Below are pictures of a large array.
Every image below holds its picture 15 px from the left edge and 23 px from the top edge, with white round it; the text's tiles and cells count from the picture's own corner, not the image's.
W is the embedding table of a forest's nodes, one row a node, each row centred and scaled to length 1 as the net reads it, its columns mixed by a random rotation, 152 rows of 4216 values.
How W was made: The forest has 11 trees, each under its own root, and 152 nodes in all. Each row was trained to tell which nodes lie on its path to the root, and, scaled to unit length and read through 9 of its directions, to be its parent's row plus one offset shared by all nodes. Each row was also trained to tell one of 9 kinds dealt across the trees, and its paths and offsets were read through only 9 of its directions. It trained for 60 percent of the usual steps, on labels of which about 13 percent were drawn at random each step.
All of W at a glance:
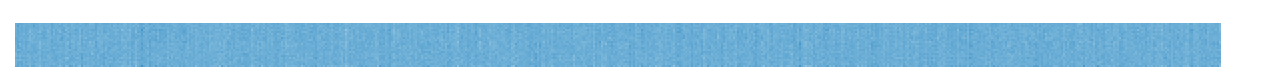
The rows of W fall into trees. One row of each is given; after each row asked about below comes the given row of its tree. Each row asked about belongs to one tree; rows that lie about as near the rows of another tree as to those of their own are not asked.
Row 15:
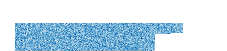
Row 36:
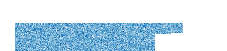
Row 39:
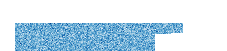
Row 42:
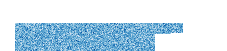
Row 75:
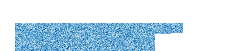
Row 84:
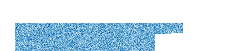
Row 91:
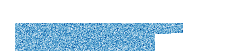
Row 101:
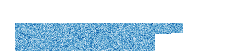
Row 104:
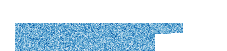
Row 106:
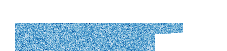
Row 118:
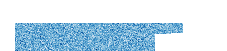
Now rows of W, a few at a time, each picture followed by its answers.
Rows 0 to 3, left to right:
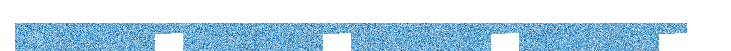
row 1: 39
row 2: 104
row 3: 75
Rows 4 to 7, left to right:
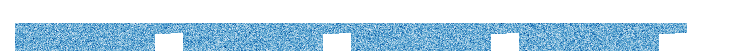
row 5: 36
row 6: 75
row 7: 36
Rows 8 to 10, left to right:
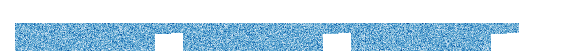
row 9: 42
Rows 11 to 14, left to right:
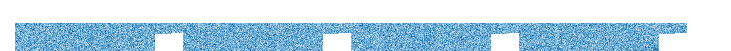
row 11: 101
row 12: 75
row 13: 101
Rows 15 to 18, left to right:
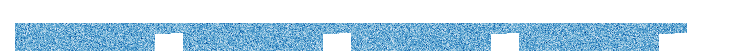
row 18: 36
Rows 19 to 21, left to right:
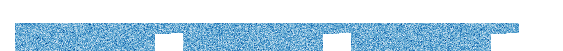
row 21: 15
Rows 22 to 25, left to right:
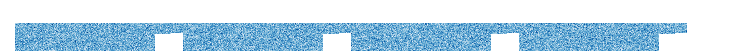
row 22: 106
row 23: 118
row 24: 106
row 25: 91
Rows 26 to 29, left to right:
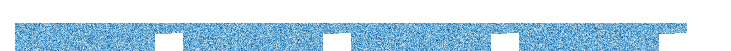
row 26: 101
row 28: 118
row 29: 15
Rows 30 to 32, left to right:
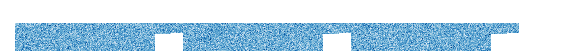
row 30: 42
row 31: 118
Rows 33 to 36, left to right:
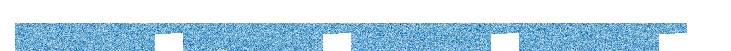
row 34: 15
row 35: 91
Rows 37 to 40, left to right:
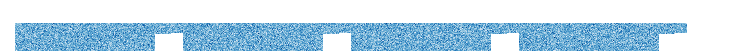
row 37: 91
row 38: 15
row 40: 15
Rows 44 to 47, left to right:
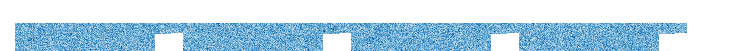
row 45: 39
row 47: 15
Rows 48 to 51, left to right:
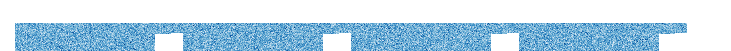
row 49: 39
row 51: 118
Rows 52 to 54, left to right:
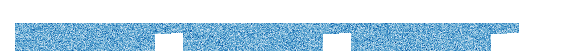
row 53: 42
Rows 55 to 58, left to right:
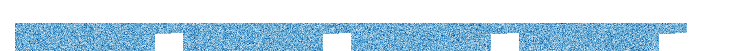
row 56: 42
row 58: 118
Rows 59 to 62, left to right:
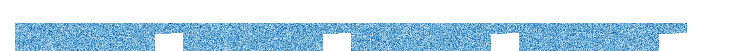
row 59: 36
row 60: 104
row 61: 118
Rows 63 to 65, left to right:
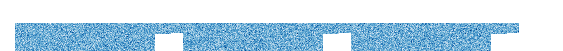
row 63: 75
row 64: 36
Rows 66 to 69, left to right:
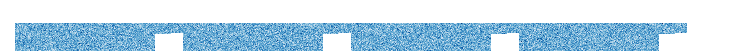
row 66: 36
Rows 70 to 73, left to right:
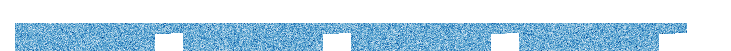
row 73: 91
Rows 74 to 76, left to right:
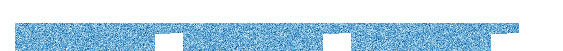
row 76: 118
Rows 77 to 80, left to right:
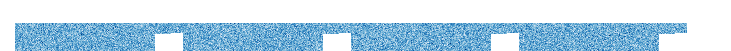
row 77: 84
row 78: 106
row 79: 106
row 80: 75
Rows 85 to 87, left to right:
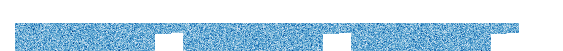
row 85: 101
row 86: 91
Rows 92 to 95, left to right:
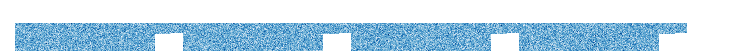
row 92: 104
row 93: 84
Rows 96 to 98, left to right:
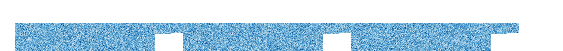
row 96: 15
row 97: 15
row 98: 15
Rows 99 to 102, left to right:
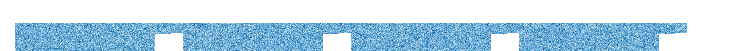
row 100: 101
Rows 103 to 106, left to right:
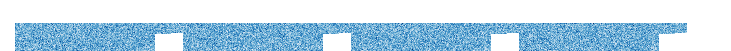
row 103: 106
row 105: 106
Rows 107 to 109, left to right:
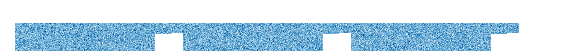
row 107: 39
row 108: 84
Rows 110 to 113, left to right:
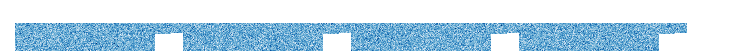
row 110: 106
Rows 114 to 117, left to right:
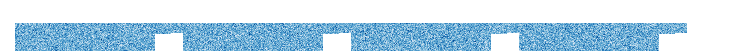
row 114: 84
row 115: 84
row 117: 15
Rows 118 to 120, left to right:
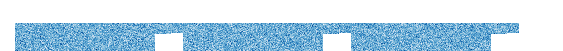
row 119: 118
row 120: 104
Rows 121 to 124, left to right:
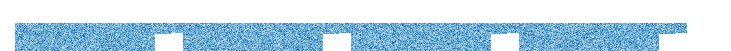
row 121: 42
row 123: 36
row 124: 91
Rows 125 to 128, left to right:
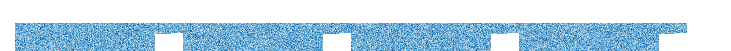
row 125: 118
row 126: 42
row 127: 84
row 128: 106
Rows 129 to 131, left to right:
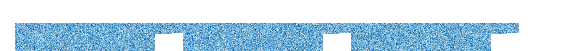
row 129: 101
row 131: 42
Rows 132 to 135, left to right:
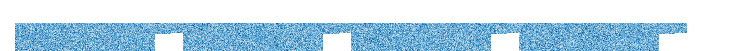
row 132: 75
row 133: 101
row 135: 15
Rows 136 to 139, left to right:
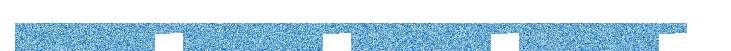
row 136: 42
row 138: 36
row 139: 36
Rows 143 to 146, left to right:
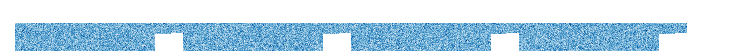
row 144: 106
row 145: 106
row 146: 84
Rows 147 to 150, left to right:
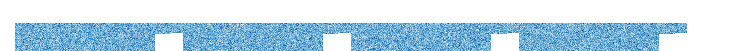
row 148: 106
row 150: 104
